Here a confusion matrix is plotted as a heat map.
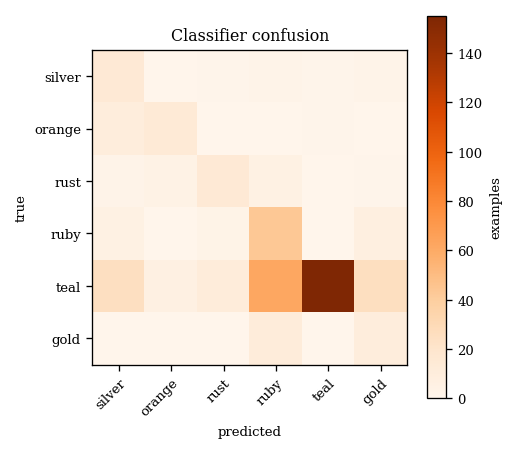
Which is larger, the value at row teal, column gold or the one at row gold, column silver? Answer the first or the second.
the first
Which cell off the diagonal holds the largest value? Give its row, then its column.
teal, ruby
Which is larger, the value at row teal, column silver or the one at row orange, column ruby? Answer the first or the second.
the first
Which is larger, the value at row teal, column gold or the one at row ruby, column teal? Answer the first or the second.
the first
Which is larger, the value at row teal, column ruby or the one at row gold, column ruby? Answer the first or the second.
the first
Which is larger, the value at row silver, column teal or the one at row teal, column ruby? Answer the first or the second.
the second
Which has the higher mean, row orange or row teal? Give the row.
teal
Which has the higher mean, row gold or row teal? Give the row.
teal
